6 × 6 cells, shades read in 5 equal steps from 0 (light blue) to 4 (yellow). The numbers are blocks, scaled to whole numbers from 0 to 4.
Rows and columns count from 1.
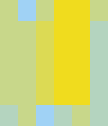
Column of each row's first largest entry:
4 4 4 4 4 2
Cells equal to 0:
2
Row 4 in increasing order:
1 2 2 3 4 4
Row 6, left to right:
1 2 0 1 2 1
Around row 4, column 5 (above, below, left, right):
4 4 4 1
